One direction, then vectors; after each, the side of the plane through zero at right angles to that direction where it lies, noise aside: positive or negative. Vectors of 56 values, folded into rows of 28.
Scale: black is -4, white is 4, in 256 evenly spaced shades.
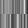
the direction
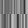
negative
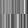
positive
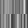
positive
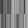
negative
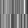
positive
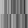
negative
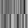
negative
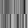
negative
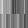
positive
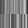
positive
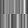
positive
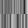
negative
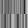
negative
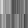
positive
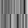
negative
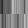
negative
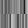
negative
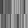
negative
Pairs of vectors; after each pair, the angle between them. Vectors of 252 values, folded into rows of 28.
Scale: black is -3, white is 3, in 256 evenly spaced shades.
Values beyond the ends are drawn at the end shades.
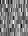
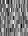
nearly parallel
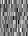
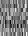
orthogonal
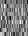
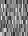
nearly parallel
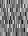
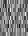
nearly opposite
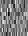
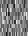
nearly parallel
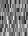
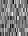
orthogonal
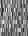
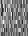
nearly parallel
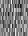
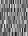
partly opposed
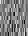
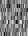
orthogonal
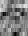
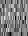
orthogonal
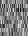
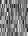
partly aligned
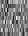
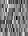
nearly opposite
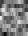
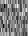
partly opposed
